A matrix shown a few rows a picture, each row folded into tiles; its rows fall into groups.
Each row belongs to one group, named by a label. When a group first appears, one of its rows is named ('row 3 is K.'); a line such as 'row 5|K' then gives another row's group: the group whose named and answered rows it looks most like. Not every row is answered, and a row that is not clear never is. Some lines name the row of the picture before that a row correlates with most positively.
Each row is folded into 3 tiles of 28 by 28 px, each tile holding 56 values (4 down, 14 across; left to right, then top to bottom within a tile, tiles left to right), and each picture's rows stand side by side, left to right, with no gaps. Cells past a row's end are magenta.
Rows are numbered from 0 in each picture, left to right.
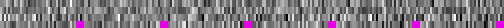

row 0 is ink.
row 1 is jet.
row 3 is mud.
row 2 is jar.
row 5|ink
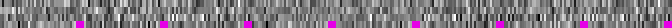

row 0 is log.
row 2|ink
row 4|jet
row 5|ink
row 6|mud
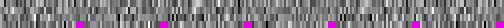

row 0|jet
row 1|jar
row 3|jar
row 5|jet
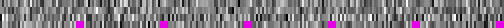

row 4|ink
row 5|ink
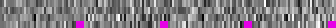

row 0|jar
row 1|ink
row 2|jar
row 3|mud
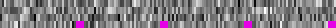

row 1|mud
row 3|log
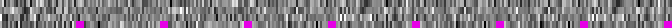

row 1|jar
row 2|log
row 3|jet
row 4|ink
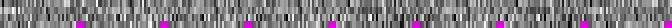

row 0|log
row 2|mud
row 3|mud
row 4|ink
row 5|mud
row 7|log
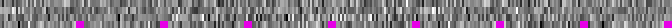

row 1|jar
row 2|ink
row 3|mud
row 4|ink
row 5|log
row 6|jet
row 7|jar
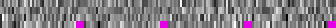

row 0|jar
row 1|jar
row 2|mud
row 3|jar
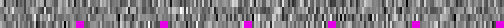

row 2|log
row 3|jar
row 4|mud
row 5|jar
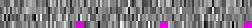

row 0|mud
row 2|jet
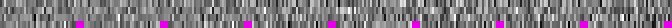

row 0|jar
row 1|jet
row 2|jar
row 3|jet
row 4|log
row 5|jet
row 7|ink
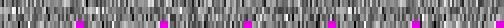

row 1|log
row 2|jet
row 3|ink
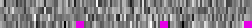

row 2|jar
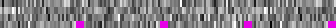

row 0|log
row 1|jet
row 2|mud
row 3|log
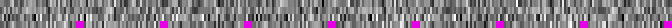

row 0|mud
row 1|jar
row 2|ink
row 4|mud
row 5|ink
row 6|mud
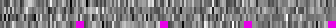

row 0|mud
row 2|jar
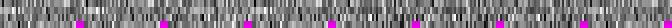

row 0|log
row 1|log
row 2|mud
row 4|ink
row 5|ink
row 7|log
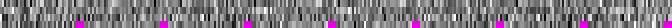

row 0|jet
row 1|mud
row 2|ink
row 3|log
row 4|log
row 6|ink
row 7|mud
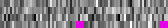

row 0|mud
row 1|mud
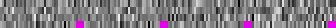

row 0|jet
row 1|jet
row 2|mud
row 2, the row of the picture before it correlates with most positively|0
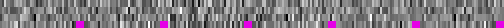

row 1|jar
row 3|mud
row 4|jet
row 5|jar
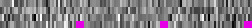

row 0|mud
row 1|jet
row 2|ink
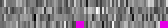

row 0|jar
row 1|log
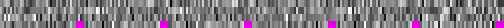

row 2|log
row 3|jet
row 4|log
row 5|jar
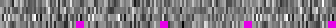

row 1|ink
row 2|jar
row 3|ink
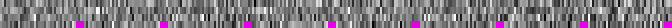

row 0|jet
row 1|log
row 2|ink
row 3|log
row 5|ink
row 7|jet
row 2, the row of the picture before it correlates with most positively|0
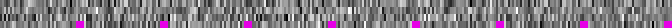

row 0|mud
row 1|jet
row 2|jar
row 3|mud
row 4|log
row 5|ink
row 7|jet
